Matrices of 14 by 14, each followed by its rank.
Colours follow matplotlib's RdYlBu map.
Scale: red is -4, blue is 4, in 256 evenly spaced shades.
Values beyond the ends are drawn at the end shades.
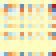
one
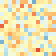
full rank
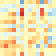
three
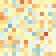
full rank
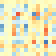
three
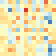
three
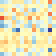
three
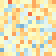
full rank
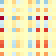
one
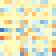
three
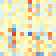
three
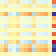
one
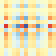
one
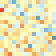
full rank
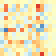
three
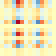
one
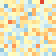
full rank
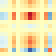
one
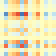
one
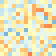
full rank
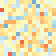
full rank
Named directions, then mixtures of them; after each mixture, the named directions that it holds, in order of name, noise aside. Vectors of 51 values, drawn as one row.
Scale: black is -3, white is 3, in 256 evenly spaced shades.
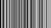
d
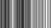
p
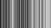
d, p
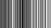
p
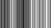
p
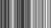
p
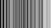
d, p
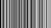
d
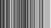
d, p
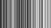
d, p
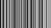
d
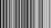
d, p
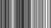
p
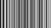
d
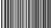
d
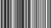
d, p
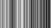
p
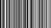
d
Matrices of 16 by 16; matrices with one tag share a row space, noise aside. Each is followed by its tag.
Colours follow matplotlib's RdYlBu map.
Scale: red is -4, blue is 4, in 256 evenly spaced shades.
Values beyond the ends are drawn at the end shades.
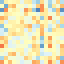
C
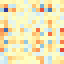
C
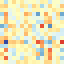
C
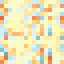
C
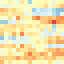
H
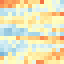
H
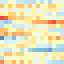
H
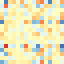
C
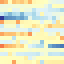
H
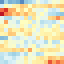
H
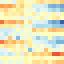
H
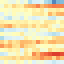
H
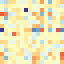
C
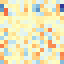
C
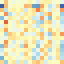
C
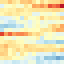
H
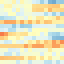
H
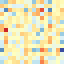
C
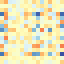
C
